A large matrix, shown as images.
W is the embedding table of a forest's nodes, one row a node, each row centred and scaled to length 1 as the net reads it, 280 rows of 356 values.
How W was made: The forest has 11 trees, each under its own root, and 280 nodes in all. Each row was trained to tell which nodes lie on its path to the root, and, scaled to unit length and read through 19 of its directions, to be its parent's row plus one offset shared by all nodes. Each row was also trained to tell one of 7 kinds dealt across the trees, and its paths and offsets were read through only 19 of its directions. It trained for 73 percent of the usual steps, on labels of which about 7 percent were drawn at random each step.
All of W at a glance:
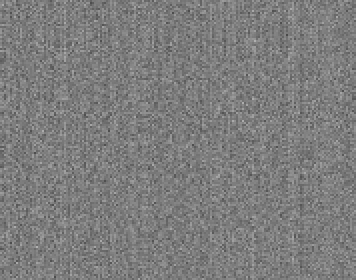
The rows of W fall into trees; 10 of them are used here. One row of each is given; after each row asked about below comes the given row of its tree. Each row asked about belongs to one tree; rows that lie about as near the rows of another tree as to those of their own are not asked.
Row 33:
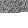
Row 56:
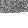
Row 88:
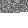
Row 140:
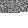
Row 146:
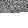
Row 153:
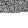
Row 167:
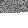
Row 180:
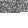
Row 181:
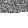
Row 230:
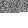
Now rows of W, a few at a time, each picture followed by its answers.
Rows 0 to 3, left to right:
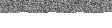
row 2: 180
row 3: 181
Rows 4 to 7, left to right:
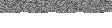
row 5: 153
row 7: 33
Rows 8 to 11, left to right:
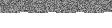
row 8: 181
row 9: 181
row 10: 88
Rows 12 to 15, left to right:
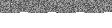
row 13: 181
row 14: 56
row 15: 230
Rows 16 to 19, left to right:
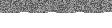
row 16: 181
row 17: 181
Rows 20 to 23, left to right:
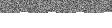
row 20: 230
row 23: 88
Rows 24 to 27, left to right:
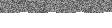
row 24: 153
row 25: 180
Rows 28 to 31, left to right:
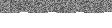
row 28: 88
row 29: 140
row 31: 230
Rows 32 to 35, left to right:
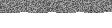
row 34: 88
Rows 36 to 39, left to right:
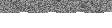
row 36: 181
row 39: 180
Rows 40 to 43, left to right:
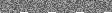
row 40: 230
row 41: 230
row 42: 88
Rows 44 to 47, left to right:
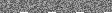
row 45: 153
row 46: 230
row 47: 88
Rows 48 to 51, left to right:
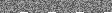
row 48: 181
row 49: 88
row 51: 153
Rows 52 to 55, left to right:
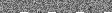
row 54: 88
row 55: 230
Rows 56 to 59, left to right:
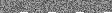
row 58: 181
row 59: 88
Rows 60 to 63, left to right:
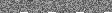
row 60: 88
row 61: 230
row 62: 146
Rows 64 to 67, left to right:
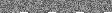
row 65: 33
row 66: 180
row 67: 140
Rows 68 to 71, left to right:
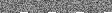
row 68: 180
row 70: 88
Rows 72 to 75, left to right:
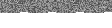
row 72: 180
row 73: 230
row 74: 180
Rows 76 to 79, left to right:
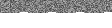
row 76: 88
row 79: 180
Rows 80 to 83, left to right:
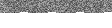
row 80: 153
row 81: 146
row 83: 230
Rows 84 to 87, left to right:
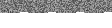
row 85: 180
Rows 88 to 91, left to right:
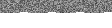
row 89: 181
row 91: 167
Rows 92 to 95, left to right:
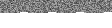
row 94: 180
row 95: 181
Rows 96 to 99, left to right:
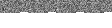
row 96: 180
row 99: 230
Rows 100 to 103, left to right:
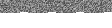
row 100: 230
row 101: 153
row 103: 56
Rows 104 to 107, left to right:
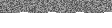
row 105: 181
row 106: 180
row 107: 180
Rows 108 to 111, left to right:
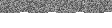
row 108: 146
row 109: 180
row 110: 181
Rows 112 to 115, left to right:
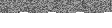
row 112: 140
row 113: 230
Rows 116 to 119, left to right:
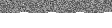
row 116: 88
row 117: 180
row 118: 146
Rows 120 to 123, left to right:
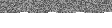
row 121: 33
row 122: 181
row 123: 180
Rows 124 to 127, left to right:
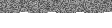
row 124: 88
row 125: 88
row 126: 167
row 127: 56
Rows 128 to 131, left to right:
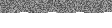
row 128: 140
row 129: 88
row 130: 230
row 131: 230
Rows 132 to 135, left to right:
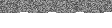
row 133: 180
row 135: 140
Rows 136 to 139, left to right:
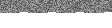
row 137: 88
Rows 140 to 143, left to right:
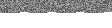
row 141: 181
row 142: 153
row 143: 56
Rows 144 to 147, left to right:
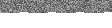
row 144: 181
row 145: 180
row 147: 230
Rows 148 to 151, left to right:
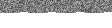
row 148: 56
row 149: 140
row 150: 181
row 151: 181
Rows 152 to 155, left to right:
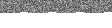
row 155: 140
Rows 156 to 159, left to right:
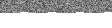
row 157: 181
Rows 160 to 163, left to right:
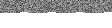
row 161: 56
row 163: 140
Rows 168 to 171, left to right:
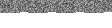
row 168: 167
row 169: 167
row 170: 181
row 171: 88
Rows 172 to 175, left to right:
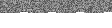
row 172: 167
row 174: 33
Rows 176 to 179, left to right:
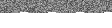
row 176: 88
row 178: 181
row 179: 180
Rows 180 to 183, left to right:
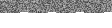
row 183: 180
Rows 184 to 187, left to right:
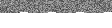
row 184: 180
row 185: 88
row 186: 88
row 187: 181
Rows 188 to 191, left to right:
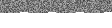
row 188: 146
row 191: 230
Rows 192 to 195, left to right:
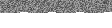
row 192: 180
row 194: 230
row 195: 56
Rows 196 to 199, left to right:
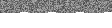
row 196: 88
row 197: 181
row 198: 153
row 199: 230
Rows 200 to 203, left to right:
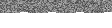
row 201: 230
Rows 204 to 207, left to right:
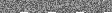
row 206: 153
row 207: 56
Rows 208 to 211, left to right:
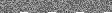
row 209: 146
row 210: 181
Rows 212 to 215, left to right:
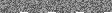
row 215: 153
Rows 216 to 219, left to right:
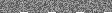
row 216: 230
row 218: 140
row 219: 181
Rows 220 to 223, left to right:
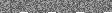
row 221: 146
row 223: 230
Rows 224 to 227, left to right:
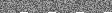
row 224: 230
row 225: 153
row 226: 56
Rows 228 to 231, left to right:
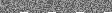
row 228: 153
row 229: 56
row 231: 140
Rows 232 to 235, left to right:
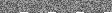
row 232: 181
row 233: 88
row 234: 180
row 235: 180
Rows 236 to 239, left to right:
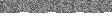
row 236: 180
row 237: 180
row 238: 181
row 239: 230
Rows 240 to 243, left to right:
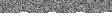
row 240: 180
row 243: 181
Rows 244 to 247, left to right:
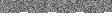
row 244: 146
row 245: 230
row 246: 88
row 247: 88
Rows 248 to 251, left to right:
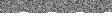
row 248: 88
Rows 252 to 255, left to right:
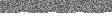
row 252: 180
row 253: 146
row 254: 88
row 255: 146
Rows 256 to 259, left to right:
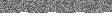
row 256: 230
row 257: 180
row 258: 181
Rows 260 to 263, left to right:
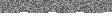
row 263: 88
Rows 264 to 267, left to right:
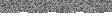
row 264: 230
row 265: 56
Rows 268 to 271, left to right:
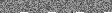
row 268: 167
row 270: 140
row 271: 146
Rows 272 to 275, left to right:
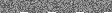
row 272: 167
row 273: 230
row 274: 56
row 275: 146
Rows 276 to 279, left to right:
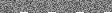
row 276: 88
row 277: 230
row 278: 146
